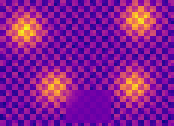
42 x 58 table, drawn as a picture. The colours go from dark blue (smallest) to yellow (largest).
Odd rows or columns: none. Calmest part: bottom middle. Odd patch: calmer, in the bottom middle. Slope: none. Bumps: four. Average level on the scale: 30%.
